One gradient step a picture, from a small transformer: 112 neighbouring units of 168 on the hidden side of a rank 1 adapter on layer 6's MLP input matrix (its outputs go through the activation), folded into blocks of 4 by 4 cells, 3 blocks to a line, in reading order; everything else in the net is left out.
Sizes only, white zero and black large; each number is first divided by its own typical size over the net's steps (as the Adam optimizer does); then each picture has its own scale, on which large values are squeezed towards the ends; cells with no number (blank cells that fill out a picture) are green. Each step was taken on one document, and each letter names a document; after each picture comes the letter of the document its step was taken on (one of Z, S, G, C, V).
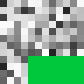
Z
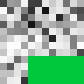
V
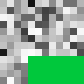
V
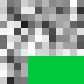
V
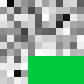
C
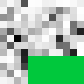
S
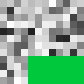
Z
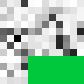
S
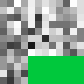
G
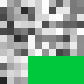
Z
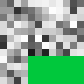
Z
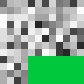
C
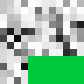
S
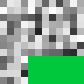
G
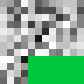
V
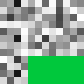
Z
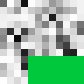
S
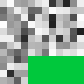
G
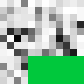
S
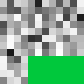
V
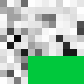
S
